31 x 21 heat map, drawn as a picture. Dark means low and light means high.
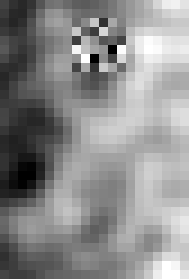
The ninth with the lowest average is the middle left. In the top middle lies a patch that is rougher than the rest. The top middle is the roughest part. Values rise toward the right.
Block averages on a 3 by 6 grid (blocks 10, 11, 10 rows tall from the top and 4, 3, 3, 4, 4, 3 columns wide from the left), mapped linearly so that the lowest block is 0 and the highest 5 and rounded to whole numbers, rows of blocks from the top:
133255 / 013444 / 133345
